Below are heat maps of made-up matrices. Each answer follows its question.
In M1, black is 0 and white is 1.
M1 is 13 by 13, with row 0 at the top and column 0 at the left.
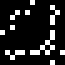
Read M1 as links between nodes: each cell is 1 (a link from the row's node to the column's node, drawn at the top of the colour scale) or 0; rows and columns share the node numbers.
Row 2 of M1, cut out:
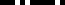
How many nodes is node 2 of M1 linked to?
3
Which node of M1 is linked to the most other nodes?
node 10
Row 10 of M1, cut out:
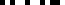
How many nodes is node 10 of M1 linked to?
7
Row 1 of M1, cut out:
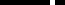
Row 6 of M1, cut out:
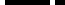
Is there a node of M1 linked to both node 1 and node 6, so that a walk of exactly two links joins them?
yes
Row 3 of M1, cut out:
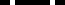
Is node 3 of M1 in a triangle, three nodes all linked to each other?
no
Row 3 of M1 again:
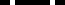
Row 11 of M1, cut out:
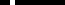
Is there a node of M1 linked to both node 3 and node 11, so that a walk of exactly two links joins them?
yes
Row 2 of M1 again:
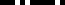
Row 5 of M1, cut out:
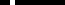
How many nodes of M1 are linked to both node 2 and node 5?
0
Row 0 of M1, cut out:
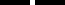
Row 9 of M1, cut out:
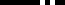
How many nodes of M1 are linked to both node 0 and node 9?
0
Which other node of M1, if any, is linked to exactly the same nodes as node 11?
node 5
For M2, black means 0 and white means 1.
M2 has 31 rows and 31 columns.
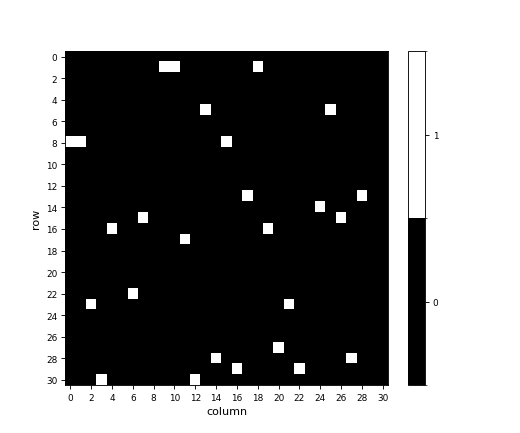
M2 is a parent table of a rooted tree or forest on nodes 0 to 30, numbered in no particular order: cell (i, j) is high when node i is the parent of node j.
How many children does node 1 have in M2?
3
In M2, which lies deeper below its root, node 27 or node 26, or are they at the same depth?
node 27
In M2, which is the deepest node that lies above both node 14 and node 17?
13
